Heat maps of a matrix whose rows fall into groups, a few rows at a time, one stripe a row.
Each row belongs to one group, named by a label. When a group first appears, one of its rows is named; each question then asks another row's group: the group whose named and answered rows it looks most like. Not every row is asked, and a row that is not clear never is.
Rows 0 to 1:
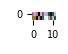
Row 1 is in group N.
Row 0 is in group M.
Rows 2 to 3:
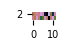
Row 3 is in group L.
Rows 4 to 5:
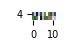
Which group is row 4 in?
N
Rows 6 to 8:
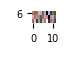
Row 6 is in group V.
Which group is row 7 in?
L
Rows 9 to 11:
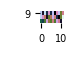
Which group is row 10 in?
M
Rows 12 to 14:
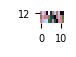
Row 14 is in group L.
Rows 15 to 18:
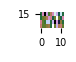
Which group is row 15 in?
N
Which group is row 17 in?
V
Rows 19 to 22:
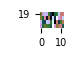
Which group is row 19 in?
L
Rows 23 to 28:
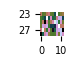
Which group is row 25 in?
N
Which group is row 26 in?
L
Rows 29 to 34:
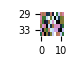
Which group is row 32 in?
M
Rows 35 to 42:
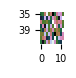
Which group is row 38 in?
N
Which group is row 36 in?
M
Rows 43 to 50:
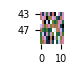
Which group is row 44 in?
M
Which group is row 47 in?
N
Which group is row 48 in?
N
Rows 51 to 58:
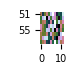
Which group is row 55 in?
V
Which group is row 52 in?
M
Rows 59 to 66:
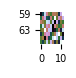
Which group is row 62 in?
N
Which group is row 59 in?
M
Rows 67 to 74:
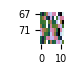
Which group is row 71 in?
M
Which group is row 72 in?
M
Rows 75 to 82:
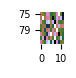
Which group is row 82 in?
V
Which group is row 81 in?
N
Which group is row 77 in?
V
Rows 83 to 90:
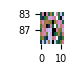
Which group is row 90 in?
N
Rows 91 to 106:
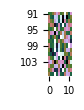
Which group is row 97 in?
N
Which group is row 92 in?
V
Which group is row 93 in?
V
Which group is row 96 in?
M
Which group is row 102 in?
V
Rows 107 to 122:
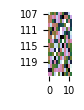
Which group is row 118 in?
M
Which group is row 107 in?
M
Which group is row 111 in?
N
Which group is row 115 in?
V
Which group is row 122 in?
V
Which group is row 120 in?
M
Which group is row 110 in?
L
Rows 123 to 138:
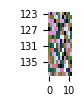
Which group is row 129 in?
N
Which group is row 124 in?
V
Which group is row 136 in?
L
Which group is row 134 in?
V
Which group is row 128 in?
L
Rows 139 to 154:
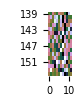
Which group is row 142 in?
L
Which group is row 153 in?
L
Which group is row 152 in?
M
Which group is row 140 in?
V
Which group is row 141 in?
V
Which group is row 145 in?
V
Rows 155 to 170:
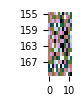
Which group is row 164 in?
V
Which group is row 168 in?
N
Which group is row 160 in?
M
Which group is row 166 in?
N
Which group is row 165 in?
M
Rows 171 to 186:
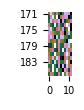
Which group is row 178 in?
M
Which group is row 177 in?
M
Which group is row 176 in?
L
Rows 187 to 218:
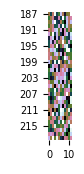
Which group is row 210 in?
V
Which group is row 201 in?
M
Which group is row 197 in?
V
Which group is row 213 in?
L
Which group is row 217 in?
M
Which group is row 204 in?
V
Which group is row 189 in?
L
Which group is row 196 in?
L
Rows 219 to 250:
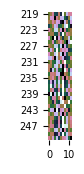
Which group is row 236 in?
N
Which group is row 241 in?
N
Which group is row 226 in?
M
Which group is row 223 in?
V
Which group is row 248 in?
V
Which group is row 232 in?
V
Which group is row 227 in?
V
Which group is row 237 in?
N
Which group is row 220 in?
M
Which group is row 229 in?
V
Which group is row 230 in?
M
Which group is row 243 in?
M
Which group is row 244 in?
V
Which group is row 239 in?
N
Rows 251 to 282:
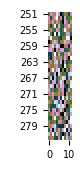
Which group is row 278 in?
M
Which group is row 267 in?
N
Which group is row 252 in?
V
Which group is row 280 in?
N
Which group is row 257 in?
L
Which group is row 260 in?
M
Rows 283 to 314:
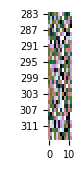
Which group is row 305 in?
N
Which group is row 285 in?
L
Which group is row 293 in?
N
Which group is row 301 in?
L
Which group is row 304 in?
V
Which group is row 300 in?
N
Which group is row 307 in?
N
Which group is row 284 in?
N
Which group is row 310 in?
M
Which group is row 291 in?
M
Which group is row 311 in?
M
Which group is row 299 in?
V
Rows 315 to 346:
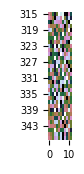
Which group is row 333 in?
V
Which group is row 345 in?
V
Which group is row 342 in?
V
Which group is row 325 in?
N
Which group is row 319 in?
L
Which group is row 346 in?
V
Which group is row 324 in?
V
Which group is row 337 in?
N
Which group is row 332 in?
N
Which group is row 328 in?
M
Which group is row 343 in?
L
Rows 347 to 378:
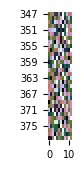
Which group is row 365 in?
M
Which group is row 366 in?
V
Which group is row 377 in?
M
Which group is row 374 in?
V
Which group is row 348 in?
N
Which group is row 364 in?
V
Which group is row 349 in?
V
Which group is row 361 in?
M
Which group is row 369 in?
M
